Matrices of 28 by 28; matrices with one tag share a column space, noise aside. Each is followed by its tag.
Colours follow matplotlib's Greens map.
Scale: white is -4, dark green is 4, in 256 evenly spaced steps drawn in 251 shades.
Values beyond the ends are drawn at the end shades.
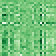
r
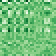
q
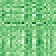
r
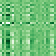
r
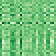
r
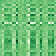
r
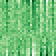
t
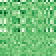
q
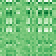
q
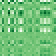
q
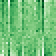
t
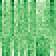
t
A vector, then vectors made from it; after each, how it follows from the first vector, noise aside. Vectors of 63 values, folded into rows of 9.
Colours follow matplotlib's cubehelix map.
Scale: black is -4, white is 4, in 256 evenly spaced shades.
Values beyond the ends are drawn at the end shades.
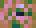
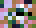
scaled up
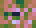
reversed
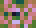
reversed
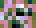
scaled up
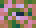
copied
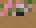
partly zeroed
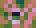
reversed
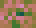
shrunk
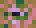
reversed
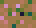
partly zeroed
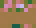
partly zeroed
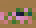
partly zeroed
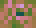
shrunk
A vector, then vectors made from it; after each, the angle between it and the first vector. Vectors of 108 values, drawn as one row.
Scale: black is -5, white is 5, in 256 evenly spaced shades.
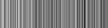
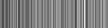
nearly opposite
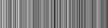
partly aligned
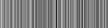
partly aligned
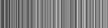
nearly opposite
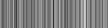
partly opposed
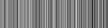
partly aligned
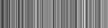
nearly opposite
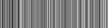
partly opposed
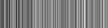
nearly opposite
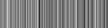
partly aligned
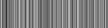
orthogonal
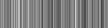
partly aligned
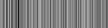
partly opposed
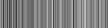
partly opposed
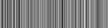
partly opposed
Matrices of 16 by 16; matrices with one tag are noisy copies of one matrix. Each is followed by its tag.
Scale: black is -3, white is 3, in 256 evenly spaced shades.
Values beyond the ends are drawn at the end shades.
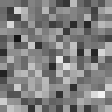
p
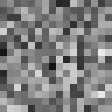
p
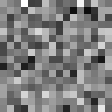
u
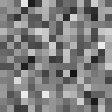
u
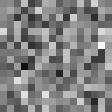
u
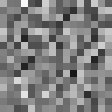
u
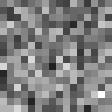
p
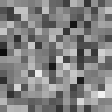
p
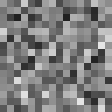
u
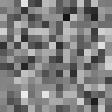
u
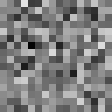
u
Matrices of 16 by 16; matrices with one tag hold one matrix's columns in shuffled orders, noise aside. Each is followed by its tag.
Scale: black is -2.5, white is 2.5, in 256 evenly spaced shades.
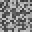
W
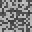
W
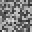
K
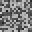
W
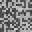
W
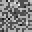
W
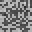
W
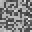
W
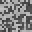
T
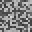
W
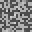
W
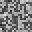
T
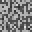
T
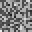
W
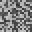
W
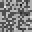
W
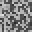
T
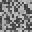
T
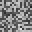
W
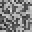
T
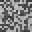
K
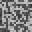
K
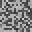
W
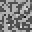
T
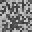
T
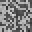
K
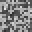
K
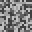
K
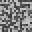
K
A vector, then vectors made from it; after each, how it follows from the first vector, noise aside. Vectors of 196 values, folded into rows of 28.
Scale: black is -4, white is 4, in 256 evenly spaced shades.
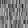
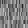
copied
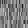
copied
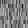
copied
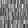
negated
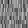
wrapped around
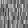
negated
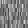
negated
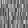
negated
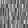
negated
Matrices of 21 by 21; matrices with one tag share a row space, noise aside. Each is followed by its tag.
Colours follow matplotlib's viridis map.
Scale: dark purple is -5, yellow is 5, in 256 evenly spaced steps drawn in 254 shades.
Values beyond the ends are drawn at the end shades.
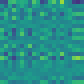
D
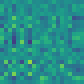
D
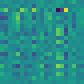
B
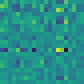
B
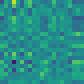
D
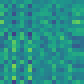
D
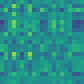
D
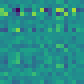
B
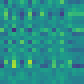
D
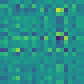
B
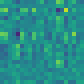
B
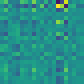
B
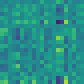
B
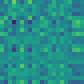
D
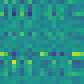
D
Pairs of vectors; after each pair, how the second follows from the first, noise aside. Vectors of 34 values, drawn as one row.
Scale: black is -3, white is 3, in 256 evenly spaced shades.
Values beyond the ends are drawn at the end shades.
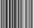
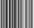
copied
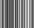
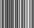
copied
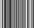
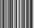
shuffled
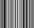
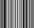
copied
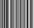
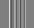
partly zeroed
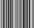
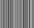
shrunk
